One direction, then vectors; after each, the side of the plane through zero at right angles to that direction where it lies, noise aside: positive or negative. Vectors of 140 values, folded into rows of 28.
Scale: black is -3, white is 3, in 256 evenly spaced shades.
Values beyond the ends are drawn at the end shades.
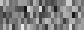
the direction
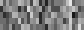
positive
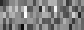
negative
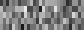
negative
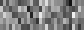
negative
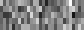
positive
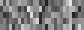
positive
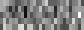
positive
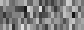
positive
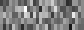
negative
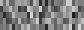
positive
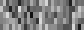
negative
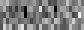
positive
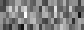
negative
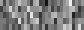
positive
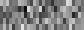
positive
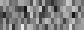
positive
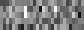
negative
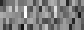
negative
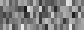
positive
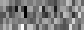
positive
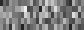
negative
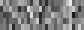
positive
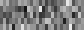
positive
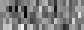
positive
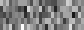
positive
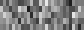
negative
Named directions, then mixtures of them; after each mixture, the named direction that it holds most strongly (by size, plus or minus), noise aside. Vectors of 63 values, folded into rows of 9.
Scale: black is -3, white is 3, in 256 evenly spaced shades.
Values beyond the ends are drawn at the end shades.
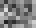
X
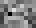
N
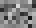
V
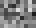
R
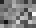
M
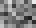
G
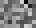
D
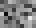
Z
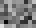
G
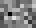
N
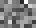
D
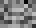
D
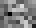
N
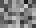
D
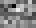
R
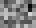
R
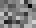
X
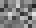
V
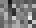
G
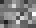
M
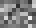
V
